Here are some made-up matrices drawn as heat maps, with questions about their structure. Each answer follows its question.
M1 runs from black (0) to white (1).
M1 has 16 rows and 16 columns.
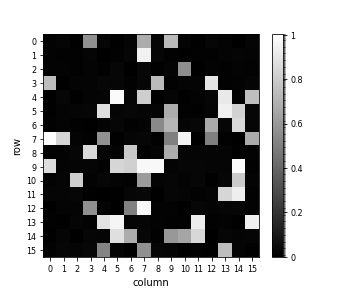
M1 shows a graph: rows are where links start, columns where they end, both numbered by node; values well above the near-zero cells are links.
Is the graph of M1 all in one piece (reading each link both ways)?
yes
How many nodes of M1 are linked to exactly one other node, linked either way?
2
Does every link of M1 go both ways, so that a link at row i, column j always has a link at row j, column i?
yes
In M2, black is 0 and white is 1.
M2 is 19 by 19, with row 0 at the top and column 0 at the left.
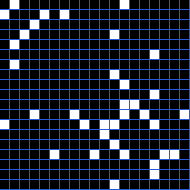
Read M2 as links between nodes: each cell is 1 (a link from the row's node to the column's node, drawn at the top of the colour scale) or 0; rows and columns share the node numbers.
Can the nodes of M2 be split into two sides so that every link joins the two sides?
yes
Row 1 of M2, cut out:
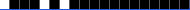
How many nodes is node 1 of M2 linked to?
3
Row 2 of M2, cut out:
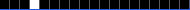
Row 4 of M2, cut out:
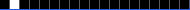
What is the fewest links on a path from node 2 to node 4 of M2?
6
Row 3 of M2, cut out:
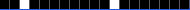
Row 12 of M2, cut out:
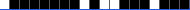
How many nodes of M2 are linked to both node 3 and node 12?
1
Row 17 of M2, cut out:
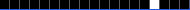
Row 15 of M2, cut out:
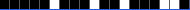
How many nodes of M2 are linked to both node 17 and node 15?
0
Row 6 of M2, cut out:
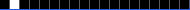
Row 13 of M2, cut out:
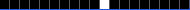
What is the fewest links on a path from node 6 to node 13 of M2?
5
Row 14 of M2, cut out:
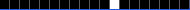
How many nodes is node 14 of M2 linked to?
1
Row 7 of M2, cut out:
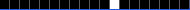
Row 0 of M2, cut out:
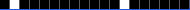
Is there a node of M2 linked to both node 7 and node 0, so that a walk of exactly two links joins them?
no
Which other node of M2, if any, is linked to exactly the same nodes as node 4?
node 6
